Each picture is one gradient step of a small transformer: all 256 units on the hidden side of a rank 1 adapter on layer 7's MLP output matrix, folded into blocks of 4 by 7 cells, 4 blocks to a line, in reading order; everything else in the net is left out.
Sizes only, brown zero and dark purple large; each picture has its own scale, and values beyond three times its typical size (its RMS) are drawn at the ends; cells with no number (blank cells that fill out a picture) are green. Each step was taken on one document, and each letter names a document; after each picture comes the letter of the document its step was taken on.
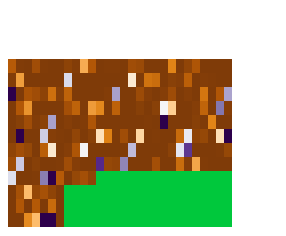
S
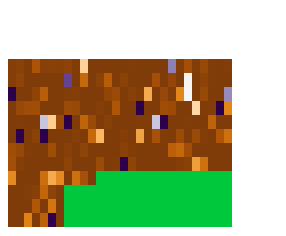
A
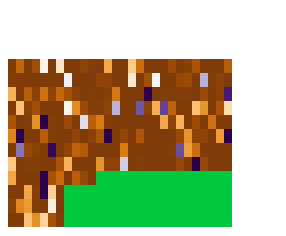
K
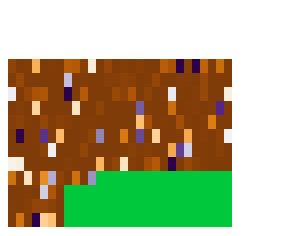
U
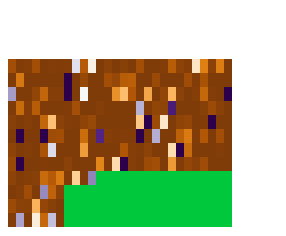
U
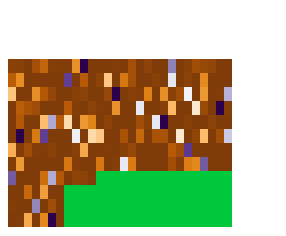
A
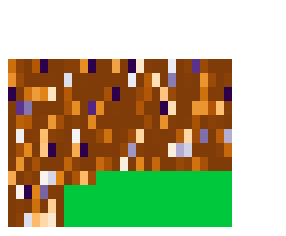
S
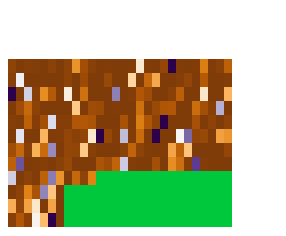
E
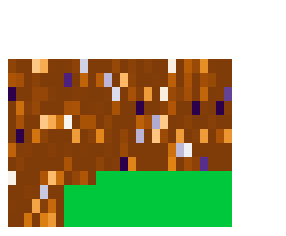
A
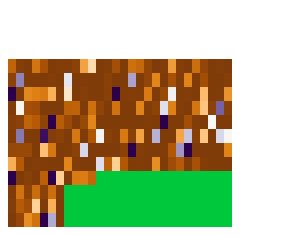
S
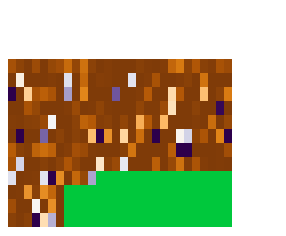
E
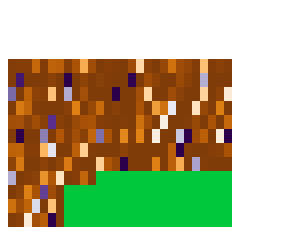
E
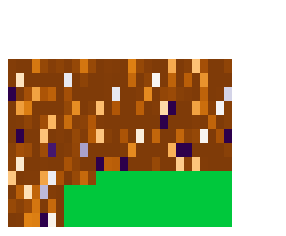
S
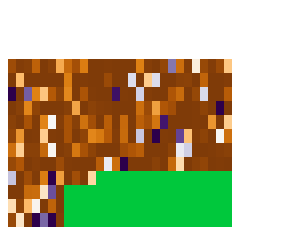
E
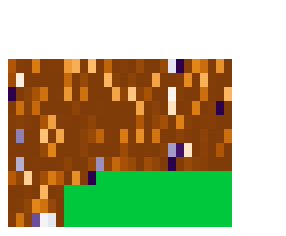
U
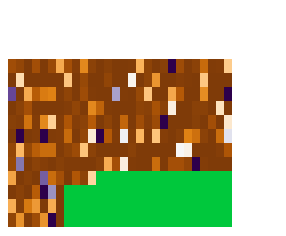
E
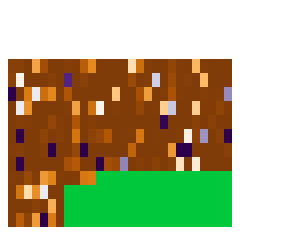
S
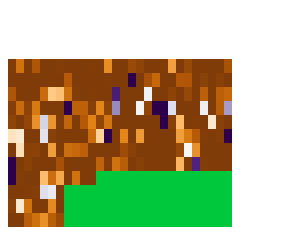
K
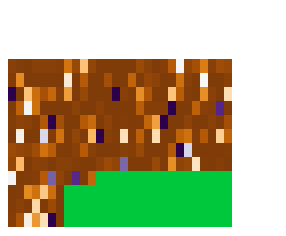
E
